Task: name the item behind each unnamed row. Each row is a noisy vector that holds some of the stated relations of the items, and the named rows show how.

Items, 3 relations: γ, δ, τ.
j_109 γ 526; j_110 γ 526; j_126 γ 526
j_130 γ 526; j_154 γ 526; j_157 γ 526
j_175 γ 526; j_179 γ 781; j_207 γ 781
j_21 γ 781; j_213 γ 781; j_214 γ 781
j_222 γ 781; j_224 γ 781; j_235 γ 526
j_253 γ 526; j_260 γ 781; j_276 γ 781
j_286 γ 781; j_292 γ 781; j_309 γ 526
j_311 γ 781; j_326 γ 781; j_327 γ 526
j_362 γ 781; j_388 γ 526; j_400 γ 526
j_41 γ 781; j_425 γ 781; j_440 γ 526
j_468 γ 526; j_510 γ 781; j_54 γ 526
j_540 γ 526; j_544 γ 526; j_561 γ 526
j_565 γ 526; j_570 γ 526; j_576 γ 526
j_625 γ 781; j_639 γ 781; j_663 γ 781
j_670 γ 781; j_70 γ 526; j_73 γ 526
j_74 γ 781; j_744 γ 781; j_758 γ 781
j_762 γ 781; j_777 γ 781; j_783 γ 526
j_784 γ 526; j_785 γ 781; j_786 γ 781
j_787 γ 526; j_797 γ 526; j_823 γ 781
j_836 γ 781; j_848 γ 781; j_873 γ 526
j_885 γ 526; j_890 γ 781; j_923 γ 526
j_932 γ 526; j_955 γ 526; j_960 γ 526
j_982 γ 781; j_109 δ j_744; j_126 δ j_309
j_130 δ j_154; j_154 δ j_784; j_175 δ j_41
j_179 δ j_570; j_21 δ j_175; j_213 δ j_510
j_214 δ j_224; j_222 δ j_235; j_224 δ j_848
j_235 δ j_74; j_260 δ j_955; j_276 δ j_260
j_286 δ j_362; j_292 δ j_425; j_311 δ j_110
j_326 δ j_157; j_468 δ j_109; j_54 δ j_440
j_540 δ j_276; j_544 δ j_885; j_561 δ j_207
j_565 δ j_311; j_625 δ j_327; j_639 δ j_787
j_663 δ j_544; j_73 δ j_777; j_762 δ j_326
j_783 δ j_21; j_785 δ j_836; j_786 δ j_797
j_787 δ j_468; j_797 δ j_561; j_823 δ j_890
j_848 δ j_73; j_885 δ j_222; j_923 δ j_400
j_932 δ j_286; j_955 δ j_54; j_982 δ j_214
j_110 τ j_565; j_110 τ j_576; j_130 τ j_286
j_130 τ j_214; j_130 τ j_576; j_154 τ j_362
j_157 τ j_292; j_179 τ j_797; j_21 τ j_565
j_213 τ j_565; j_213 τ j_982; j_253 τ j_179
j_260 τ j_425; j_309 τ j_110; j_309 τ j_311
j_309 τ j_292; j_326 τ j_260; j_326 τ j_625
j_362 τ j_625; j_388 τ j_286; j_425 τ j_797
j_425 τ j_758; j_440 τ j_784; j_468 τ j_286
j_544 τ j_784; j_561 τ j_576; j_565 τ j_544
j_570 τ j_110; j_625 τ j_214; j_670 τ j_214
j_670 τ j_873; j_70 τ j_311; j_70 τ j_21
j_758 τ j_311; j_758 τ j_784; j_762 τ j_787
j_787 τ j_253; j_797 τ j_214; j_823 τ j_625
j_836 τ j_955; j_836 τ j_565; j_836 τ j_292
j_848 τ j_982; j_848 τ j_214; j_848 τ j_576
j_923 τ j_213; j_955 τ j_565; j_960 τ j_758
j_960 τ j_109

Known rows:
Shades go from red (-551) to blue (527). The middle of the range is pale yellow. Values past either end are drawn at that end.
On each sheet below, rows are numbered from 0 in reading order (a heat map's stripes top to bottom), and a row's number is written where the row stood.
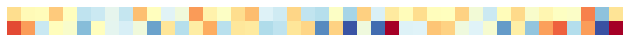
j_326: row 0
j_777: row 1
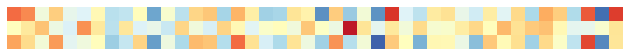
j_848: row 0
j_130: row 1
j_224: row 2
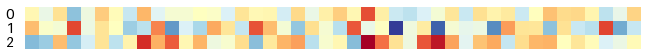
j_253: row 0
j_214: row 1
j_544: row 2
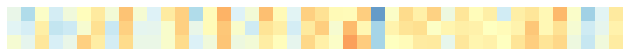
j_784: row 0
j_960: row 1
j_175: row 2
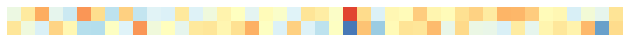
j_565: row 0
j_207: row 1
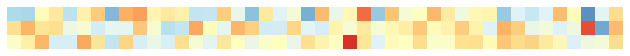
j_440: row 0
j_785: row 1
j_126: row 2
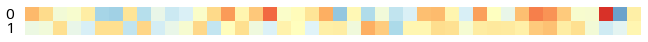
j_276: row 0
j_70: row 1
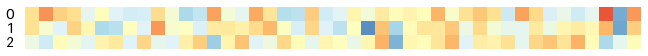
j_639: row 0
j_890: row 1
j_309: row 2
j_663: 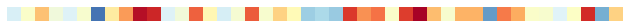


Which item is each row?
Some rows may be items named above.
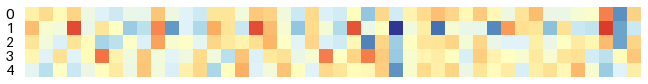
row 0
j_21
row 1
j_214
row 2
j_425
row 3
j_873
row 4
j_784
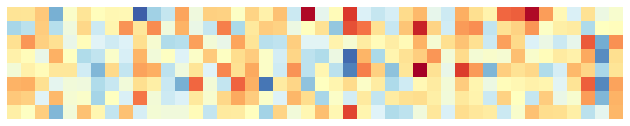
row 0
j_540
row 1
j_885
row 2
j_639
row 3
j_836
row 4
j_222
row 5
j_762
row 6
j_286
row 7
j_787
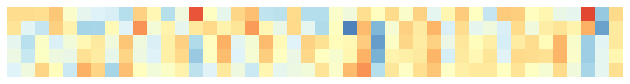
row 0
j_823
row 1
j_744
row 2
j_784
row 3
j_110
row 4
j_955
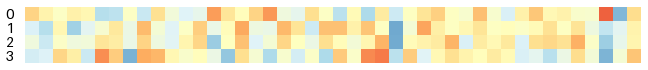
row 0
j_260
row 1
j_109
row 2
j_110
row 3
j_54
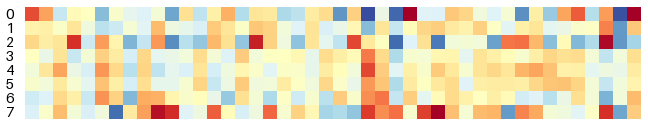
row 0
j_777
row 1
j_758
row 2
j_982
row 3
j_797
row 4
j_923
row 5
j_561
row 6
j_54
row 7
j_663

